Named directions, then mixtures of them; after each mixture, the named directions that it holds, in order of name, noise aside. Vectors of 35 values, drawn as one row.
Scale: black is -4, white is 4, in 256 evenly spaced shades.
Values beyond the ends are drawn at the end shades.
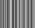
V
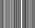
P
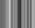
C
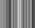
C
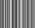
P, V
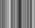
C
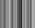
C, P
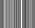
P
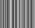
V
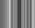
C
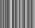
V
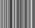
V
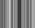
C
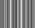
P, V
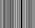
P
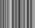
C, V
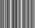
P, V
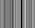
P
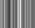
C, V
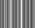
P, V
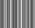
P, V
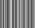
V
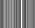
P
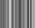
C, V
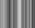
C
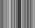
C, P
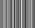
P, V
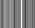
P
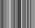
C, P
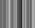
C, P
